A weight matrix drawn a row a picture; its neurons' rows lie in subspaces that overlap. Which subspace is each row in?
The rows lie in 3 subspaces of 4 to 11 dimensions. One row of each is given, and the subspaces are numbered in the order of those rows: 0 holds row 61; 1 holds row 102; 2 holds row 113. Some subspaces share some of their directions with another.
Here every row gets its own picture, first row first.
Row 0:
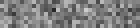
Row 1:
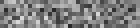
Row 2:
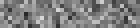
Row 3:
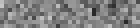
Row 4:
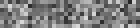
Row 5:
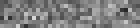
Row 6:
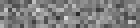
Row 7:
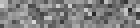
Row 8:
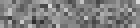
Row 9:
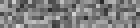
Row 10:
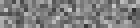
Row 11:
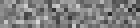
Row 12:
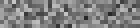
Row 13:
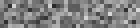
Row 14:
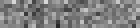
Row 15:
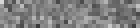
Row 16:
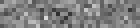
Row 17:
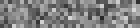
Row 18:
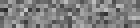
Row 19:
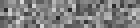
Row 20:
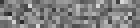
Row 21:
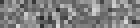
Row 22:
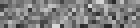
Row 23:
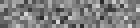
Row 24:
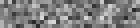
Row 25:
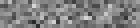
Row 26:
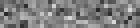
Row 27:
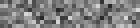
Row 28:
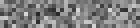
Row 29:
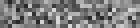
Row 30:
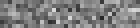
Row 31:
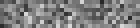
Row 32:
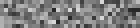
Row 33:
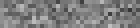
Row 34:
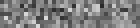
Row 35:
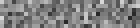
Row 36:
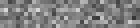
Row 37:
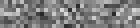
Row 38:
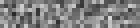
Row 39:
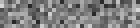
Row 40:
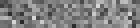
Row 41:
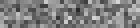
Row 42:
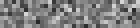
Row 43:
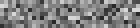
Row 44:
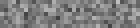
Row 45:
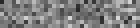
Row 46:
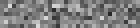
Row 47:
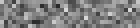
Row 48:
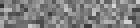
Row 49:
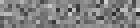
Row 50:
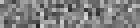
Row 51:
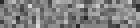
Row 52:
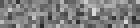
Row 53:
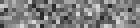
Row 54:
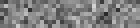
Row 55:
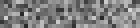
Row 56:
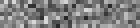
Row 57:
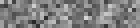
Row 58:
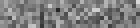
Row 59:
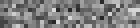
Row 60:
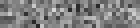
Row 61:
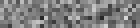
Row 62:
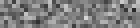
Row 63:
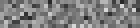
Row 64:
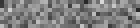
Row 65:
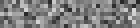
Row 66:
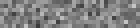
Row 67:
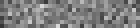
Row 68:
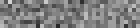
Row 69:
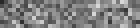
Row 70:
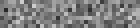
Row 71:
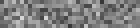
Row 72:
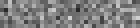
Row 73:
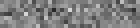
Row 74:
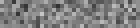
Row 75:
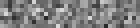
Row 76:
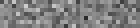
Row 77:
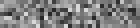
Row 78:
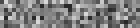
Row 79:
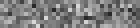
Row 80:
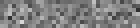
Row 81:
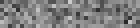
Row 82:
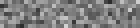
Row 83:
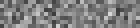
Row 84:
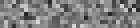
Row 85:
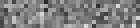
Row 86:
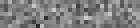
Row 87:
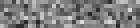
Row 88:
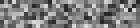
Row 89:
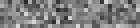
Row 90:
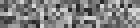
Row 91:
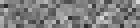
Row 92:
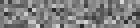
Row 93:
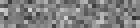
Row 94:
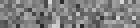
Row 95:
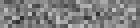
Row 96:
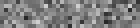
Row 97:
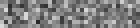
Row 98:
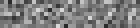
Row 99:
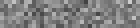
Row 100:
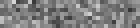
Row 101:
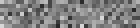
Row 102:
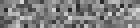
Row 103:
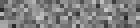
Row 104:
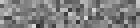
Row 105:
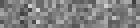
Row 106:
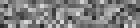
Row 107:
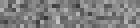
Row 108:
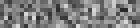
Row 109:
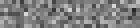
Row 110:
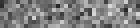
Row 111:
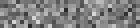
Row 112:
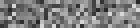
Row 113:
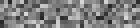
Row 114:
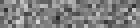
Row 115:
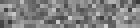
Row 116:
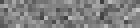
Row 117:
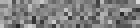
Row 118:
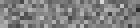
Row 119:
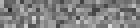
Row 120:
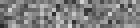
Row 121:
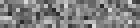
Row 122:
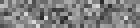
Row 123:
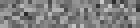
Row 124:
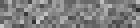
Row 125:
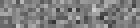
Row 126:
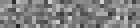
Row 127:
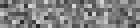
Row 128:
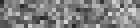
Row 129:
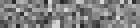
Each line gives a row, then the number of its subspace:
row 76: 2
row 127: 0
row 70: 1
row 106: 2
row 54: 2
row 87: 2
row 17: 0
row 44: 2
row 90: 1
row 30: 1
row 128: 0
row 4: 0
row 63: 1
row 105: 0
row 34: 0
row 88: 1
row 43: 0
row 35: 0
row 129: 2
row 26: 2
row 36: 2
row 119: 0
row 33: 0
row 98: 2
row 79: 1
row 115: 2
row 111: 0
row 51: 0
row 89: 0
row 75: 2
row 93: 2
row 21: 0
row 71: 1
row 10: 1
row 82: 2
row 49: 0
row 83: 2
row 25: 1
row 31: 2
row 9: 2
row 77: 1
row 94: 2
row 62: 1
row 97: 2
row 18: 2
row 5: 0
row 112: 0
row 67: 2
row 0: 2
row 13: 2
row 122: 1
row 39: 0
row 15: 0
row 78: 0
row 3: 0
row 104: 0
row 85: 2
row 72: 2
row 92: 2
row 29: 1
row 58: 0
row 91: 2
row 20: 0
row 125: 0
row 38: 0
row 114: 1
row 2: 0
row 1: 1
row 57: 1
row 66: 0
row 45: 2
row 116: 1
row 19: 1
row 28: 0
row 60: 1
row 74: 2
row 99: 2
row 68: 2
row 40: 0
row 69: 0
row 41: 2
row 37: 2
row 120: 2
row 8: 0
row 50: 0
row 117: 0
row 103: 2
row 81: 2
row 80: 0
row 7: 0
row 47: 0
